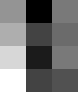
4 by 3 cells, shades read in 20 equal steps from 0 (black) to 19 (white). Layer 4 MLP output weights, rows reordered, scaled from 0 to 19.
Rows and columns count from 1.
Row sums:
20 26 27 30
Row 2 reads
13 5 8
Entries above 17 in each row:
0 0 0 1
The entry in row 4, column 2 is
5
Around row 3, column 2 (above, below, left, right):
5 5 16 9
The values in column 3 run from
6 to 9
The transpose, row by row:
11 13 16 19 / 0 5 2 5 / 9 8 9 6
